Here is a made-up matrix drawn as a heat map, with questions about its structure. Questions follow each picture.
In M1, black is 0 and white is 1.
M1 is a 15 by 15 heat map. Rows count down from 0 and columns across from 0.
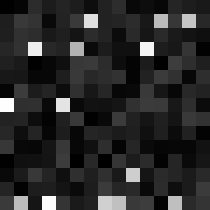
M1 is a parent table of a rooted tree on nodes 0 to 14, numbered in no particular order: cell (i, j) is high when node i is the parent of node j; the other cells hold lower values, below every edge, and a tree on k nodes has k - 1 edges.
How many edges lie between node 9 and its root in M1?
2
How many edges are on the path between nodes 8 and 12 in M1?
2
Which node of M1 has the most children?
14
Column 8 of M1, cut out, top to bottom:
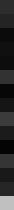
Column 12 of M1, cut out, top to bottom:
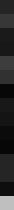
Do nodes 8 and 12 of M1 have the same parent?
yes
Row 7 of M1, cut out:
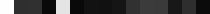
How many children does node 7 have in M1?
2
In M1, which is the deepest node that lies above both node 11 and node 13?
1
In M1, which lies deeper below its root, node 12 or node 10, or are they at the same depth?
node 10
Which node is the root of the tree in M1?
14
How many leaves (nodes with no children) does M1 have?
10
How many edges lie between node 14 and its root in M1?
0
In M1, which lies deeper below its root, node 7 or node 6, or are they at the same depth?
node 6
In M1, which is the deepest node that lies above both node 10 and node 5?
3
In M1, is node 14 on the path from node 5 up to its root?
yes
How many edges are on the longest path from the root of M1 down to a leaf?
2
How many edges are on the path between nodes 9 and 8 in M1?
3
